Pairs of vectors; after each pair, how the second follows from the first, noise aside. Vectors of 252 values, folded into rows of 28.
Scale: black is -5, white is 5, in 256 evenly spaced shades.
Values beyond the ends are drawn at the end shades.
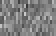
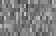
copied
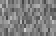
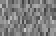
copied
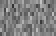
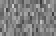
negated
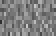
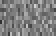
copied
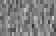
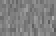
shrunk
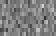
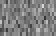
copied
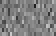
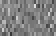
negated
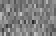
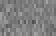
shrunk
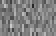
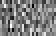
scaled up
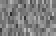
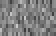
negated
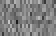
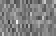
negated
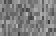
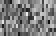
scaled up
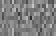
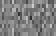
copied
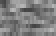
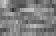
negated
